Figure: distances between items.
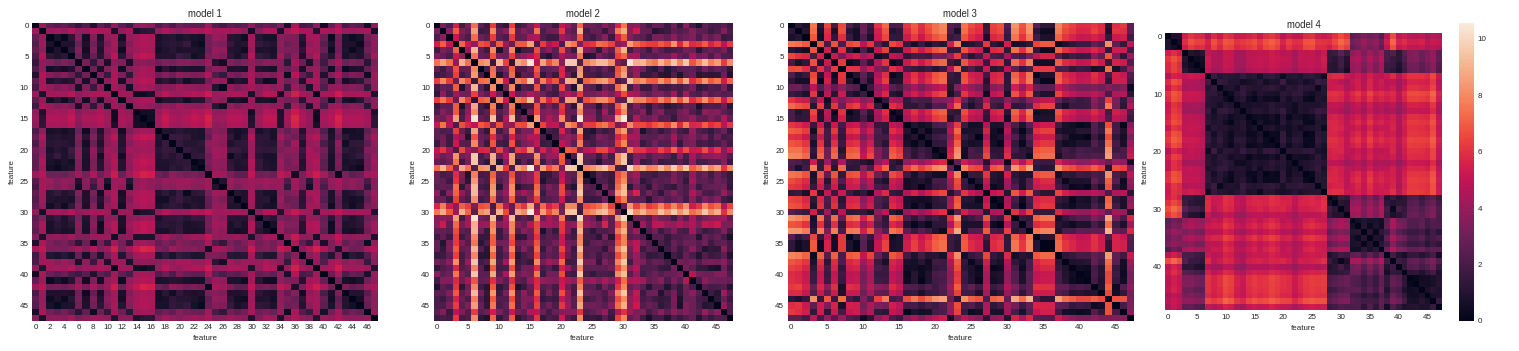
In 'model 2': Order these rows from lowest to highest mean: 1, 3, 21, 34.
34, 1, 21, 3
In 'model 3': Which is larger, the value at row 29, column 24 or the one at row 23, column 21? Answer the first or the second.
the second
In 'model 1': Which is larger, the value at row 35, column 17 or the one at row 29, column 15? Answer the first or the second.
the second
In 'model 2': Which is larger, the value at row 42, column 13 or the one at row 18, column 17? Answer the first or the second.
the second
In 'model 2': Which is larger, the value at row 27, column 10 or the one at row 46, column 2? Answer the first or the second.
the first
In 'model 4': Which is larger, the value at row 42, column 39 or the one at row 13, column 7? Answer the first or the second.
the first
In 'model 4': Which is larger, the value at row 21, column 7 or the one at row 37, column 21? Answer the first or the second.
the second
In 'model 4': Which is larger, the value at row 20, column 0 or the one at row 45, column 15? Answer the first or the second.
the second
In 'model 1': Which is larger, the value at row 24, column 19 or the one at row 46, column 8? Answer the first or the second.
the first
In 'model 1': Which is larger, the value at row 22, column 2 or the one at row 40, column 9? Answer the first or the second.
the second
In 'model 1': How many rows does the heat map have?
48
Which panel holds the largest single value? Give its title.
model 2
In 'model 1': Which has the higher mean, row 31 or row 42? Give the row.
42
